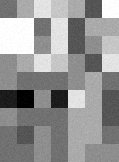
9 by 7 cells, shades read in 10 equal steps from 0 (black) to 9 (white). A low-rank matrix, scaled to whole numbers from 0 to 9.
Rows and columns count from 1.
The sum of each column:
46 45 48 47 48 46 49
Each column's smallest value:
1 0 4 1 3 3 3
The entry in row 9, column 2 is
4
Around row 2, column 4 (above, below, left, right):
7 8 4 3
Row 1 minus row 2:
-5 -3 4 -1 3 -3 3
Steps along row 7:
down same same up same down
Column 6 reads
3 6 5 3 6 6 6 6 5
